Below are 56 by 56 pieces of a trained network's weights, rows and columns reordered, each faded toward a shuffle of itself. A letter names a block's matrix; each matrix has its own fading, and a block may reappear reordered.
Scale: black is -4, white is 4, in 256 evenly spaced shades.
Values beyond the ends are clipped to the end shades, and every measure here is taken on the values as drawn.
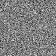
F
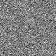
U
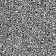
U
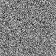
U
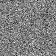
F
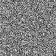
U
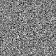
U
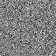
F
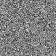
U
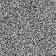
F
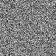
U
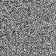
F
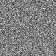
U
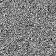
F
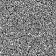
F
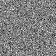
F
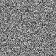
U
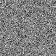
F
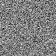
U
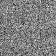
F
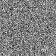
F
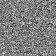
F
